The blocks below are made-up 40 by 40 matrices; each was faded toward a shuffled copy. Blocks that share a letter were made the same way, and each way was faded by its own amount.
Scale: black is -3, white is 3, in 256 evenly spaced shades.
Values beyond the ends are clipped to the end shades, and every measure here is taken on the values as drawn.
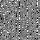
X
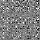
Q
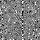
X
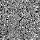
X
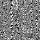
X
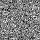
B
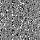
X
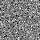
B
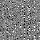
X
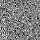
X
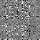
Q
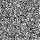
B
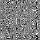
Q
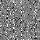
X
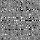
Q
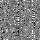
X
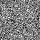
B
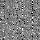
X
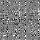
Q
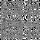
Q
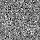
B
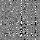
Q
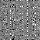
Q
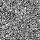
B
